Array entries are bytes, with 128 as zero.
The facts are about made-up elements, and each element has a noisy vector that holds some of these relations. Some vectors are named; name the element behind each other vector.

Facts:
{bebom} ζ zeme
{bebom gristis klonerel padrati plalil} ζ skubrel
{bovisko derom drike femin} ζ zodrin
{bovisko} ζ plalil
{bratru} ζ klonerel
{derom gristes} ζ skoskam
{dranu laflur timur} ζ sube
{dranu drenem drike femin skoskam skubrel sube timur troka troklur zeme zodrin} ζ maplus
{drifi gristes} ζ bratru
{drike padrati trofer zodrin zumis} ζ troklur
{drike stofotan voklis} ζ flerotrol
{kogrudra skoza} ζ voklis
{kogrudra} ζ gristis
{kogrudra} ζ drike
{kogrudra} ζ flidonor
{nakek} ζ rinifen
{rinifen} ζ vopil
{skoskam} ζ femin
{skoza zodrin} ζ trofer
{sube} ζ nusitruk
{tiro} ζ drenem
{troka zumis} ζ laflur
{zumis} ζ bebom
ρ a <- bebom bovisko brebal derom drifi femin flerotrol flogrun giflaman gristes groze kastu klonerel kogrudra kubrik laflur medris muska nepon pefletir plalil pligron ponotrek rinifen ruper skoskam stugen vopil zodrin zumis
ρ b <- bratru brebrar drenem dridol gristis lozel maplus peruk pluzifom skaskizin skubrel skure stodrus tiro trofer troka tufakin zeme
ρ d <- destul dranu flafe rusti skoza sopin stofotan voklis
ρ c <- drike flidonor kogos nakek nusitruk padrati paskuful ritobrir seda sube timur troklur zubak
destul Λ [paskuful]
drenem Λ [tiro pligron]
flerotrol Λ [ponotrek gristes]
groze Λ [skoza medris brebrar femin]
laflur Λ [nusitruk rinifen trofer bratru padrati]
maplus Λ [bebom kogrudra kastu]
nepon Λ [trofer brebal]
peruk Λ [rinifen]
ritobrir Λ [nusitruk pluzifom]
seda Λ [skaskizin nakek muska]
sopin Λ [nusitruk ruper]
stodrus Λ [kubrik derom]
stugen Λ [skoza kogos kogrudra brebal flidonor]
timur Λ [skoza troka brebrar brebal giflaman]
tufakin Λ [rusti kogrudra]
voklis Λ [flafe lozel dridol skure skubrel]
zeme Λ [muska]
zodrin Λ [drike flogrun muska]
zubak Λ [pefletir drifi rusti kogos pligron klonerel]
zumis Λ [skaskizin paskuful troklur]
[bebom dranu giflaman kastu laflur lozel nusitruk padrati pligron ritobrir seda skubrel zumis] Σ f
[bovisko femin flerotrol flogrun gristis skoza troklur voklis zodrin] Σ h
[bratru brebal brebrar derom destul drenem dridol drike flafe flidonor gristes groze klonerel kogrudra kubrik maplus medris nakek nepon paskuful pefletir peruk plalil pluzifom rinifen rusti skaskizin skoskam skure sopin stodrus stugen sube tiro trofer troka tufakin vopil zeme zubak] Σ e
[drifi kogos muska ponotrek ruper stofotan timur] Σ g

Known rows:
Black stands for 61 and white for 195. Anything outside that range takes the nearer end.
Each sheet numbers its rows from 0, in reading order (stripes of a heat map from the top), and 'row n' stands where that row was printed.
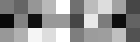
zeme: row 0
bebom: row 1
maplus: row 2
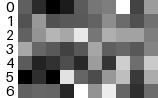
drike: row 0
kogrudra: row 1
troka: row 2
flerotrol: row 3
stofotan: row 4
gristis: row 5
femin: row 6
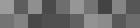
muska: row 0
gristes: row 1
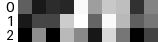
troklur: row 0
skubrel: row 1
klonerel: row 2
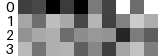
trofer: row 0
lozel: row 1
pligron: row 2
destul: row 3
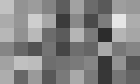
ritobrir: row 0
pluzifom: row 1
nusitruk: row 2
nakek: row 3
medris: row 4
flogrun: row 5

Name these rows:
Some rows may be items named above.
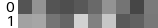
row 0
kogrudra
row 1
laflur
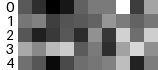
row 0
drike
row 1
gristes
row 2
stofotan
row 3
stodrus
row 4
zumis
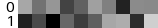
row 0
ruper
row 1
padrati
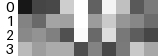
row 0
skubrel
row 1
dranu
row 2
skoskam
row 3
sopin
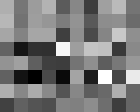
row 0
destul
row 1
seda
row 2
flafe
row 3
troklur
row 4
rinifen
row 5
voklis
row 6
paskuful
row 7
drifi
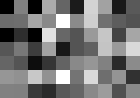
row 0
plalil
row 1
timur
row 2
gristis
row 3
bratru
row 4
bovisko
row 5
sube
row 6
derom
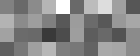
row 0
zeme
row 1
ritobrir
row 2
flerotrol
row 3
tiro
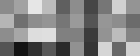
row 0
brebrar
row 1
seda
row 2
tufakin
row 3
stofotan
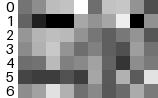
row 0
drenem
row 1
zodrin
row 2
zubak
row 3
flidonor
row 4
kogos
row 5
skoza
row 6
rusti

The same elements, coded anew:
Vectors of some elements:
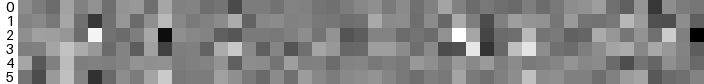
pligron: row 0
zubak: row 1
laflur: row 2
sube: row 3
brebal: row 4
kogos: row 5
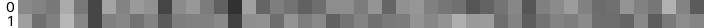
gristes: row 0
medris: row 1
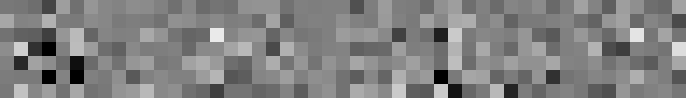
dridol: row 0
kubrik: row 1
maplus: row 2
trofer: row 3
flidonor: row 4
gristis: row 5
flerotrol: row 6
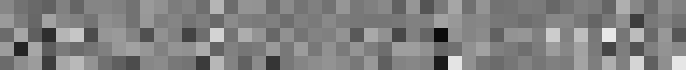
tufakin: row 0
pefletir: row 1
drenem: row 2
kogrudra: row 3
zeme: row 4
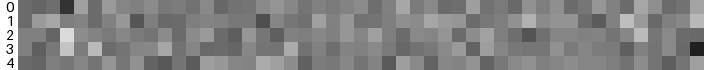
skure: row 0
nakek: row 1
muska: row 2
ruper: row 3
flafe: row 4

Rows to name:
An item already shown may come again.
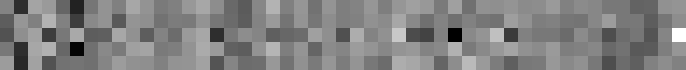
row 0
flidonor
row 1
paskuful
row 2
voklis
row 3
flidonor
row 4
kogrudra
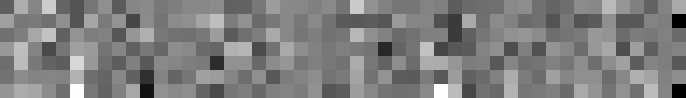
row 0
seda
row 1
plalil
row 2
ritobrir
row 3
zodrin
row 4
zumis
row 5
dranu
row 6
laflur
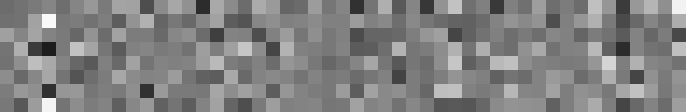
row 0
bratru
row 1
nusitruk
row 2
bovisko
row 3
trofer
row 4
timur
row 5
drifi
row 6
troka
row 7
nusitruk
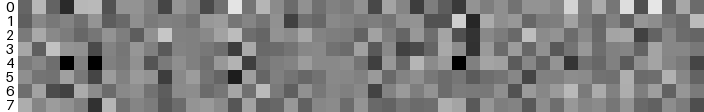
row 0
drenem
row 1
stofotan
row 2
padrati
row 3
femin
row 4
gristis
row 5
gristes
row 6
tiro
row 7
derom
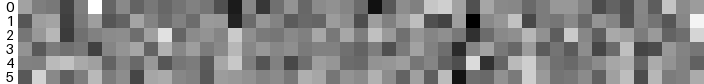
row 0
rinifen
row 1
voklis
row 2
drike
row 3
klonerel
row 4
sube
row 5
troklur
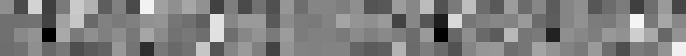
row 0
bebom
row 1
maplus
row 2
skubrel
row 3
skoza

